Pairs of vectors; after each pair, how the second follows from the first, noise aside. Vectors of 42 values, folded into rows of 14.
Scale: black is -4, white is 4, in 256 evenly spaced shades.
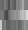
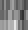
wrapped around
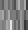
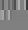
partly zeroed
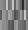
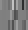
partly zeroed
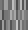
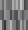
sign-scrambled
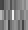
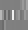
partly zeroed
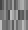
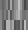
wrapped around
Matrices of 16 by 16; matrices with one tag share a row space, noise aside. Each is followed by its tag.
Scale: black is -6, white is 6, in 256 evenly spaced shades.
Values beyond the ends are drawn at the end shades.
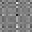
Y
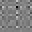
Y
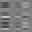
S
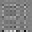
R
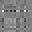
R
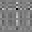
Y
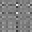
Y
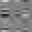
S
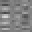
S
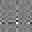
Y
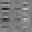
S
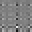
Y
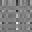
Y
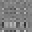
R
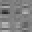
S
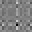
Y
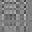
R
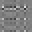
R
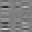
S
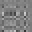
R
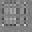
R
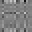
R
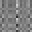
Y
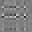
R
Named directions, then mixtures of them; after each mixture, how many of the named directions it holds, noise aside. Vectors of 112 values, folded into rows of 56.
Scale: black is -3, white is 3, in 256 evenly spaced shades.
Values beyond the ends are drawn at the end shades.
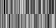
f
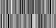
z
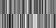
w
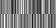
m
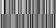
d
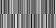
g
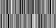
one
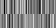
three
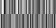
one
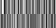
two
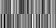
two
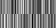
one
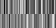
one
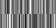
one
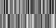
two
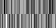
two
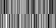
two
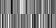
three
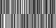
two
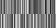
three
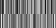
two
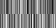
three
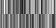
one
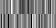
two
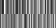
one
